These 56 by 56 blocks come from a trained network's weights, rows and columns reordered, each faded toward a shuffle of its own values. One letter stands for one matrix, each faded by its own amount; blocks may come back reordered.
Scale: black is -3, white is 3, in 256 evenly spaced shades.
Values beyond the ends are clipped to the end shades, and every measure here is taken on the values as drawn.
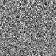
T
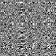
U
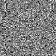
T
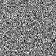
T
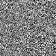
T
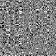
U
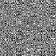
U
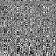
U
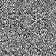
T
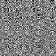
U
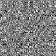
U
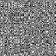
U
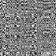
U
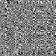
U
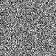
T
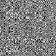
U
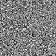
T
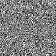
T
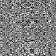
U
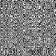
U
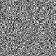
U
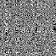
U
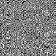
U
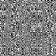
U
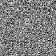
T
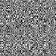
U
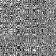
U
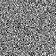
T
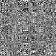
U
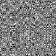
U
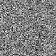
T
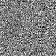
T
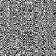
U
